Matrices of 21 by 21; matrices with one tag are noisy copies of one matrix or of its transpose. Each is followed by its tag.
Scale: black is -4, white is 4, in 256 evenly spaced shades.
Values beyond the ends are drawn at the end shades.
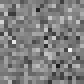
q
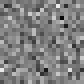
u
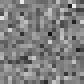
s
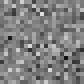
q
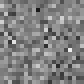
q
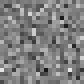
u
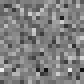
u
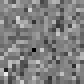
s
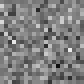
q
